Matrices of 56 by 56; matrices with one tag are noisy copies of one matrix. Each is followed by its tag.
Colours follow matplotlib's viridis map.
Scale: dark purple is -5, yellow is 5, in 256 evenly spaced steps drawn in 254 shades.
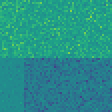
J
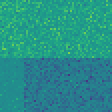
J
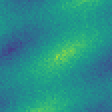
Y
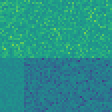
J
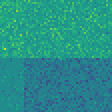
J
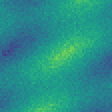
Y
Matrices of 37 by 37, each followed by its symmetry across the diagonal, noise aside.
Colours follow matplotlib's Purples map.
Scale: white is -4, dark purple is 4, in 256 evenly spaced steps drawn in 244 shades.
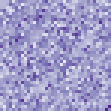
symmetric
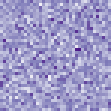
antisymmetric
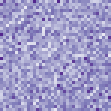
symmetric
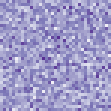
neither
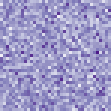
neither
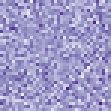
antisymmetric
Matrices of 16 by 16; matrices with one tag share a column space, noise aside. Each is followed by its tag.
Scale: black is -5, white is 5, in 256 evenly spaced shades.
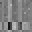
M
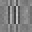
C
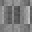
C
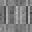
C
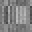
C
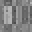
C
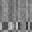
M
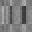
C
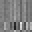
M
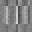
C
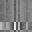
M
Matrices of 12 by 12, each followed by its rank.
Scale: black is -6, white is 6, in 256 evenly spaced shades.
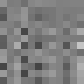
two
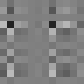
one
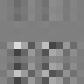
one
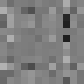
two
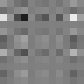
one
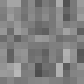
two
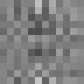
two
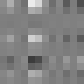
one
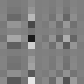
one
